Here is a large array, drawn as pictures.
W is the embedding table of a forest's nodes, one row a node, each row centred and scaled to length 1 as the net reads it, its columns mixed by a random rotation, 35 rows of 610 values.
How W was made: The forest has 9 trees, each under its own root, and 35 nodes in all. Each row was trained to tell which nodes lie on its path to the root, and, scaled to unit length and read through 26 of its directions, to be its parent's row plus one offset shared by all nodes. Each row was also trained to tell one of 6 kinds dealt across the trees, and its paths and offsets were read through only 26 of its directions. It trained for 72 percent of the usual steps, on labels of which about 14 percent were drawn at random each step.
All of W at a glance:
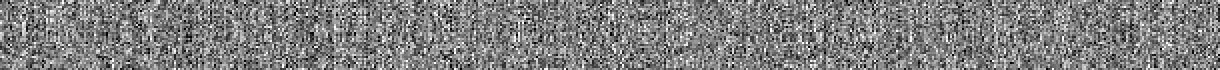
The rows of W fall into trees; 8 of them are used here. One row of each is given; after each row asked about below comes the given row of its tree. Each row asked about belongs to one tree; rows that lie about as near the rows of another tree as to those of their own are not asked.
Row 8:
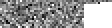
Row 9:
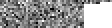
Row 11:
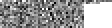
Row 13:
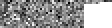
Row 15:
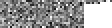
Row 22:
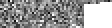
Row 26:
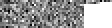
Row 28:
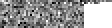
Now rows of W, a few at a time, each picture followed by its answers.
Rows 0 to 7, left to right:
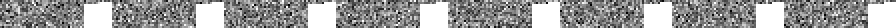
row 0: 22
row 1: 22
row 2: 9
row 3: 28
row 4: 15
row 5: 11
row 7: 28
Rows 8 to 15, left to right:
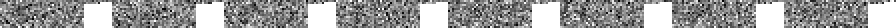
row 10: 11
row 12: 26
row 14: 11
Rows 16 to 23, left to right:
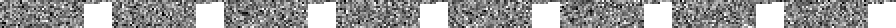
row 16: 26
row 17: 13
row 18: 13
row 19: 26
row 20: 13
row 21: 28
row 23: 28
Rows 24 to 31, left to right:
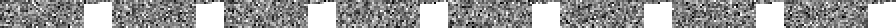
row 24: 22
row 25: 11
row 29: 8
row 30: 9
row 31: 13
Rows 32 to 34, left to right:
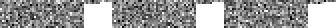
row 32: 8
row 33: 8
